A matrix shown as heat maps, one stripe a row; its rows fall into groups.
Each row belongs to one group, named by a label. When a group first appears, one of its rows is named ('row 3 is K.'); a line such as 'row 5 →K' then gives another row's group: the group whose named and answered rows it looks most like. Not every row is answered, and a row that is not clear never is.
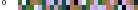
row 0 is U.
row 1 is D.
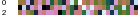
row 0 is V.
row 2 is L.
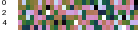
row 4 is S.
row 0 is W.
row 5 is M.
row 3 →D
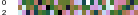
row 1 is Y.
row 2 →L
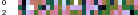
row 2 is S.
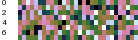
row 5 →L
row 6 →M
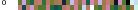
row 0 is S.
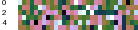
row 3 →Y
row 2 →V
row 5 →W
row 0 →S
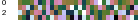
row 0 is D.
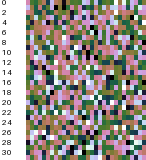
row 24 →V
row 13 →M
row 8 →W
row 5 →D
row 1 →Y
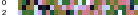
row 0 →M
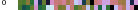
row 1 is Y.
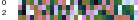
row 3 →V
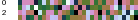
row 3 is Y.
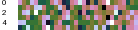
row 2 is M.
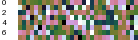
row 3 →V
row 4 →V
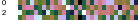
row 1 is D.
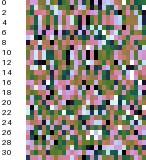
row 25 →Y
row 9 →V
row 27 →M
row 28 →Y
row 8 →U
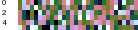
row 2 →M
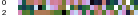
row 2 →S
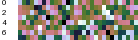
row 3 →Y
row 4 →V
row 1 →L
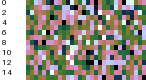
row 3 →W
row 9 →L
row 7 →U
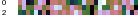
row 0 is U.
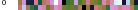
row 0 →Y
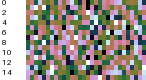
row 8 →W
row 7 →D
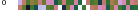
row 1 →M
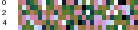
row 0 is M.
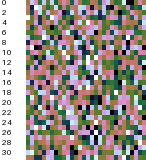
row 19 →W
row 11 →M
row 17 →V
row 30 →Y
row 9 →U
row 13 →U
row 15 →L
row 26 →S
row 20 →W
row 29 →S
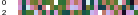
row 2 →D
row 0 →S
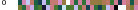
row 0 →D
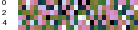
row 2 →D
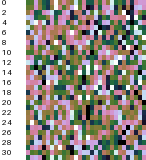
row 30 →S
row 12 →L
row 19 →V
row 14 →V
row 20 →W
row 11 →Y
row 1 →L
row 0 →L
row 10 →D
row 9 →S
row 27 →V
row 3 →Y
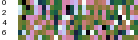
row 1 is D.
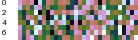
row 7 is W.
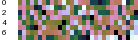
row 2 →U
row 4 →S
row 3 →W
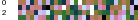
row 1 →U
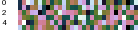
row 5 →S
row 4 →U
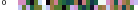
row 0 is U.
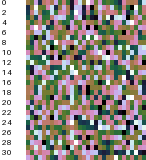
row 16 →W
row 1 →D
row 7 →M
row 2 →D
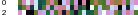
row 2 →U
